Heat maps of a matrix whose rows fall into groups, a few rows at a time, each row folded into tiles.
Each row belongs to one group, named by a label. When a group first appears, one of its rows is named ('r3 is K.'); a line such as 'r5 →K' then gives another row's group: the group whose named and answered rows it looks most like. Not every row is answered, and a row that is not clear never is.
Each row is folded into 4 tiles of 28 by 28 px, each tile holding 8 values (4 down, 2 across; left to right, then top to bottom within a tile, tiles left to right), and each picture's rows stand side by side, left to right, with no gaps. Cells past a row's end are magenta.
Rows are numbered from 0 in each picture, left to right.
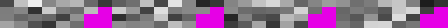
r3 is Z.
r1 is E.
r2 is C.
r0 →E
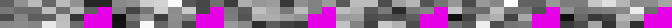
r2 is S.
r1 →C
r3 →E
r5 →C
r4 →C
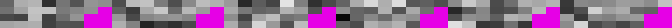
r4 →S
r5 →S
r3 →C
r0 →S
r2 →Z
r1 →S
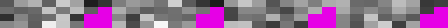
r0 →E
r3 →Z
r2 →S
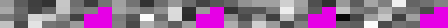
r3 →C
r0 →Z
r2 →Z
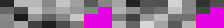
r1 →Z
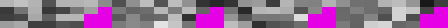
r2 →S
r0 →S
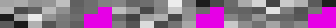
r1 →Z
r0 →C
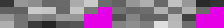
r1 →E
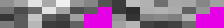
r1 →S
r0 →C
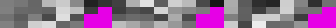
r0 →Z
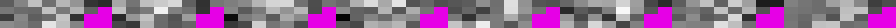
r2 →C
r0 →E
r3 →C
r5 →Z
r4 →Z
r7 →Z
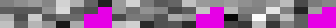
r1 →S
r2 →C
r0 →Z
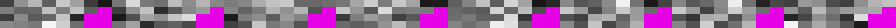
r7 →S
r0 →E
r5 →Z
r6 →Z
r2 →C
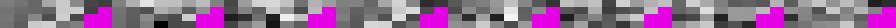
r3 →Z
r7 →E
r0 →Z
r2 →C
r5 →S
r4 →Z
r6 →S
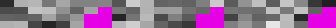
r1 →S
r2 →E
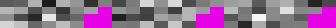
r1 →C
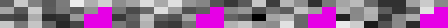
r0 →S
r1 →C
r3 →S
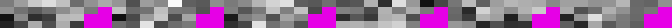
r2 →C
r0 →C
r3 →E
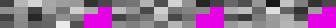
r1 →E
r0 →E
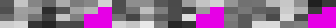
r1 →S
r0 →S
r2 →Z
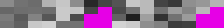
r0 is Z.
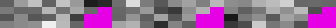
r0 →E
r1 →S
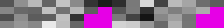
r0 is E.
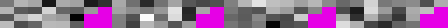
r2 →C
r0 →E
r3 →S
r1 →Z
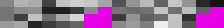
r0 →S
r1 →E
